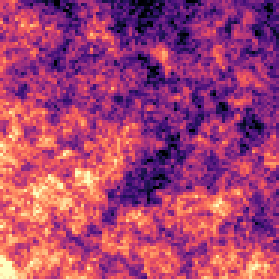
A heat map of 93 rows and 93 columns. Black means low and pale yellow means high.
The texture is blotchy. No row or column stands out. The field climbs toward the bottom left. Neither half mirrors the other.
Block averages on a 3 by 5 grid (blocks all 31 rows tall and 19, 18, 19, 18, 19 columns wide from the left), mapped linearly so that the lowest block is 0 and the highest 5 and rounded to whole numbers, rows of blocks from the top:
21011
43111
53233
